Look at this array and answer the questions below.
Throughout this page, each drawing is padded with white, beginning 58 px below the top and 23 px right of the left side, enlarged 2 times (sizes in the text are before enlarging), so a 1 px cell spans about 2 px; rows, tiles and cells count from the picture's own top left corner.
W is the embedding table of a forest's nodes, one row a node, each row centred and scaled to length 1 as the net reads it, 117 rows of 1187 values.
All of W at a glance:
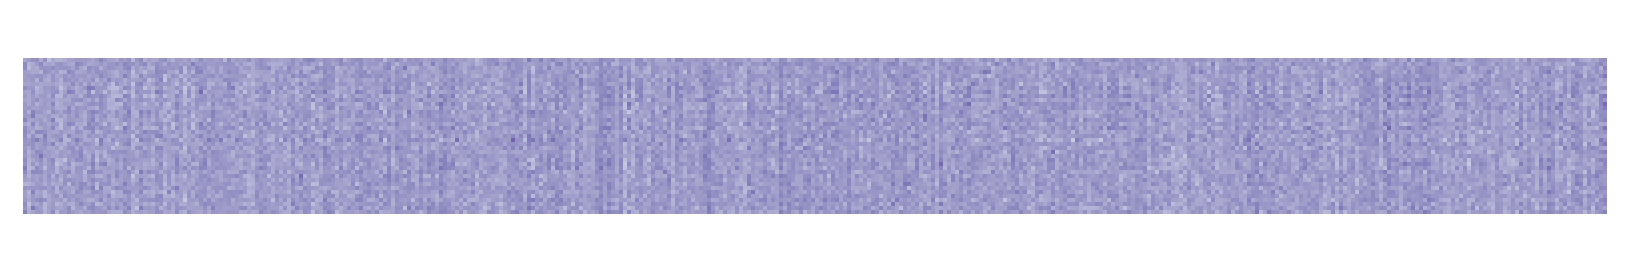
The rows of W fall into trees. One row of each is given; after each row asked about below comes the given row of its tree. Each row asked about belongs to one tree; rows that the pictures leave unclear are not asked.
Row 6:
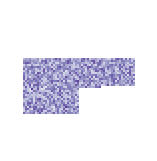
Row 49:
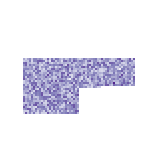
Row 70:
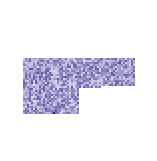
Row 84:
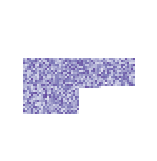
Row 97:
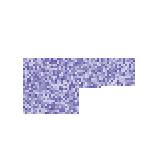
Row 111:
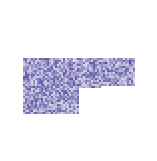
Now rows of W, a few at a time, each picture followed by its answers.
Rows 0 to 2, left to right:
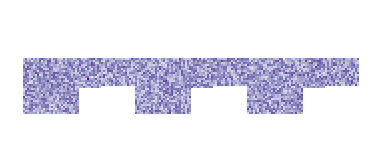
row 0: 111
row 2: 49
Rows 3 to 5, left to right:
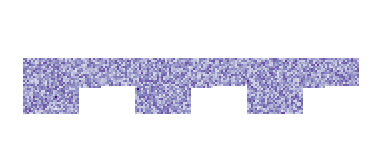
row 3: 111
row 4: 97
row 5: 70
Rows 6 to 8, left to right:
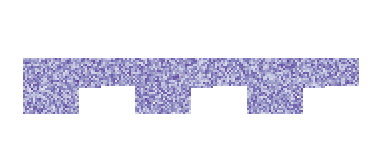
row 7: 97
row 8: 49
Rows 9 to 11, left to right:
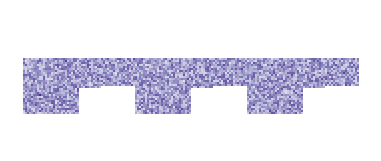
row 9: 49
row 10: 6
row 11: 49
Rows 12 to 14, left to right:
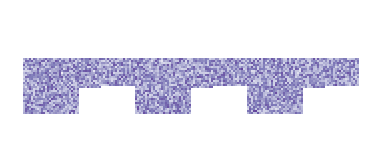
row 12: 70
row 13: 6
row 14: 111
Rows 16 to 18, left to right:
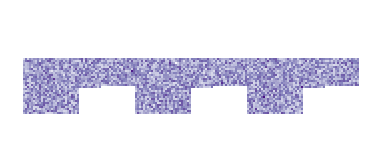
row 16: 70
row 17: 49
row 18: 70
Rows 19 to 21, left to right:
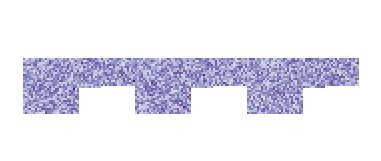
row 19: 49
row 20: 49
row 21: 6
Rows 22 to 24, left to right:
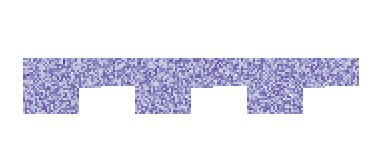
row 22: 49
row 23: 6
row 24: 49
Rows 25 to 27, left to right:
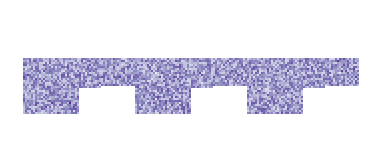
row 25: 49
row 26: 49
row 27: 6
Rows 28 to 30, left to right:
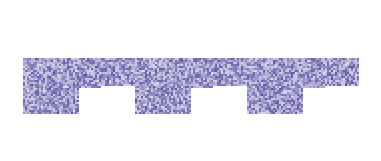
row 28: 6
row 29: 6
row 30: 49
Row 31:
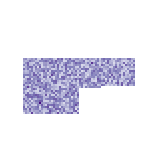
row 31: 97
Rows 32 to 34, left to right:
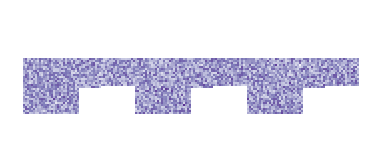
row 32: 111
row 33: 6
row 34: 6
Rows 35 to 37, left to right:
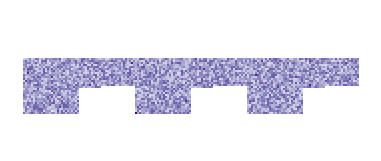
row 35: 6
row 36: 6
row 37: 70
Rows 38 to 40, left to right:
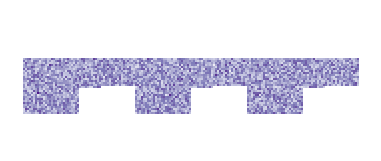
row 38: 6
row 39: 84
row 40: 84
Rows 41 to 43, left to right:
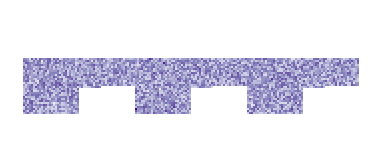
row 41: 111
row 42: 84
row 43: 111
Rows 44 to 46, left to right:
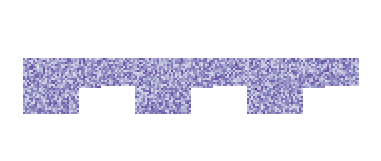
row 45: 6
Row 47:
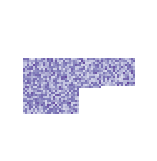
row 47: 97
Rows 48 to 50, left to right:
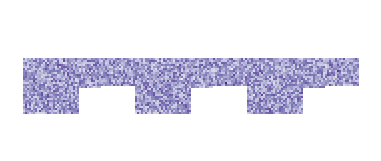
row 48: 49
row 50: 84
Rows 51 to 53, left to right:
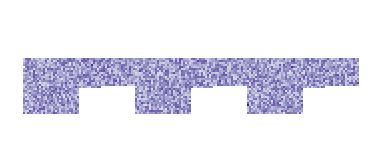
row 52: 6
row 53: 6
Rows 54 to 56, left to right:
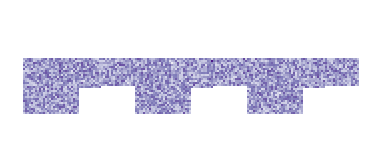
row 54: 70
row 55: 97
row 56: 111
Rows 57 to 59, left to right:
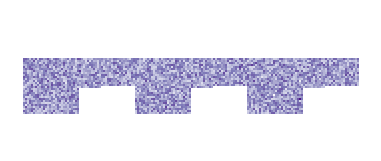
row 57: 111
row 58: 49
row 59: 49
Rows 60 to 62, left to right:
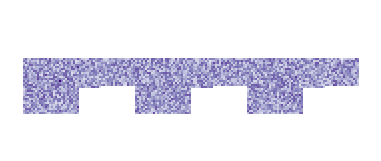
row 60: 111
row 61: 111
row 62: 111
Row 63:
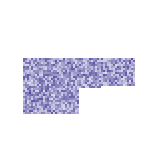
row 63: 111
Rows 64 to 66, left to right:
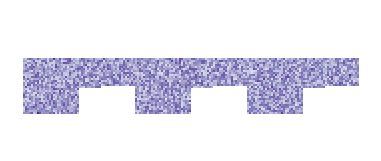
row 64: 6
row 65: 6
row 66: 70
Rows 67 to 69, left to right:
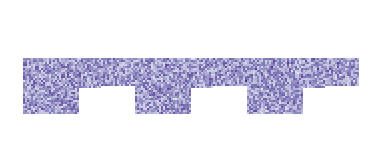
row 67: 49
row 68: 49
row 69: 111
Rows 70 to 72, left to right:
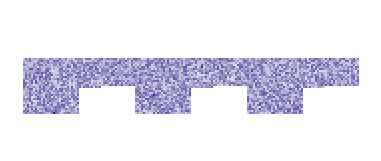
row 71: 97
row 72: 49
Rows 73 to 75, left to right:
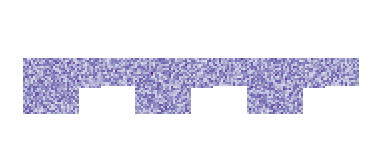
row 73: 111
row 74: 97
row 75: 97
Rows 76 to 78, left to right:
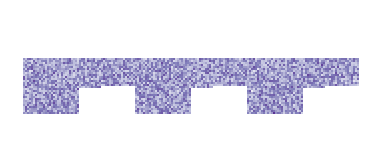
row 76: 6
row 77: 97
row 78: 6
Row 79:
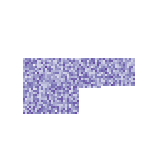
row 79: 6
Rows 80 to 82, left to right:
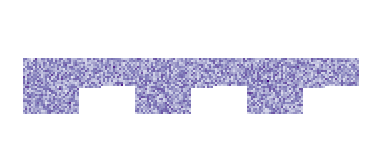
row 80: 97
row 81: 97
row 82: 97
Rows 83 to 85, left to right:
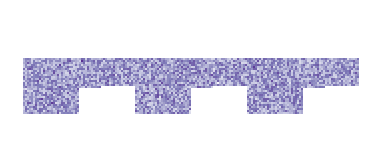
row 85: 111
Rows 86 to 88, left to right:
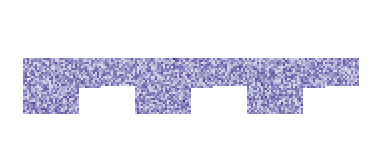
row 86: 84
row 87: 49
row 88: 70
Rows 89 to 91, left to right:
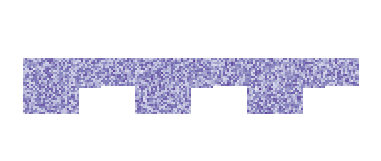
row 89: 70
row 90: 70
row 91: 84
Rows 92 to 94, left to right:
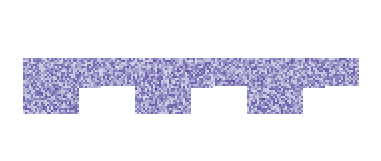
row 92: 49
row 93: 70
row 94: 6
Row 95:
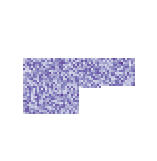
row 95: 70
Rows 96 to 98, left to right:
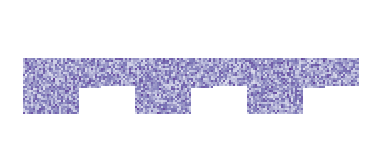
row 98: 111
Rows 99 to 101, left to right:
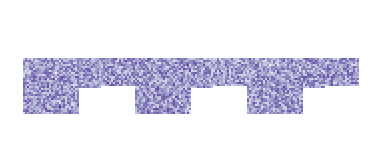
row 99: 70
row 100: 84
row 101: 6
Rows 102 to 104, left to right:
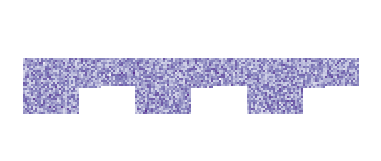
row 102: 70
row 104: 49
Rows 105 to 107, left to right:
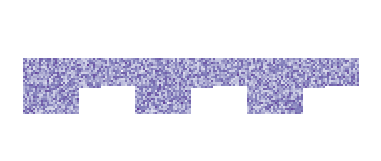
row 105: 111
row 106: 111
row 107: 49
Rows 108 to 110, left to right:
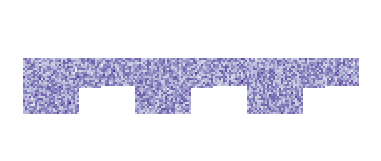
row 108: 6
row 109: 97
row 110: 70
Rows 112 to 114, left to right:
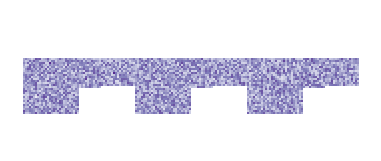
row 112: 84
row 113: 84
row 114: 6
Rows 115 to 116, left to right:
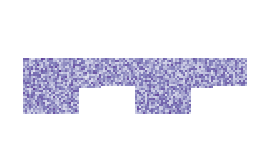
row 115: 97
